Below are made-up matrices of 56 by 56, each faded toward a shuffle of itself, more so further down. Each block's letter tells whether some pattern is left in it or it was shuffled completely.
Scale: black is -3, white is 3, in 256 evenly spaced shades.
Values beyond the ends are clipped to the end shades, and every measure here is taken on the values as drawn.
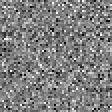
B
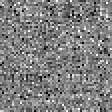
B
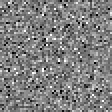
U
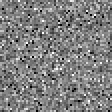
U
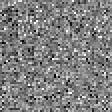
B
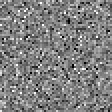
U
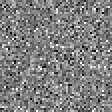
B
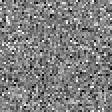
U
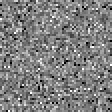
U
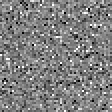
U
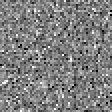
U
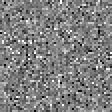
U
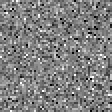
U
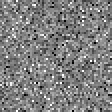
U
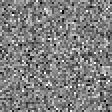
U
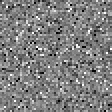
U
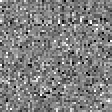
B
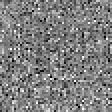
B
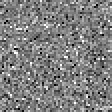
U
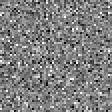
B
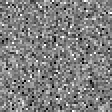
U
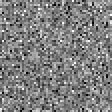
B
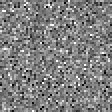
U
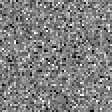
U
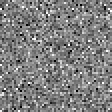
U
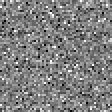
U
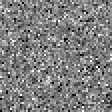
U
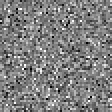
B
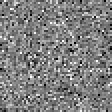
B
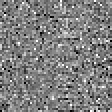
B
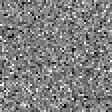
U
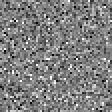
U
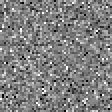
U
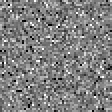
U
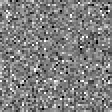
B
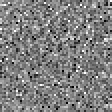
B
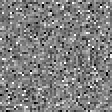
B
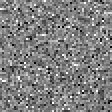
U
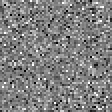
B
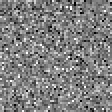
U
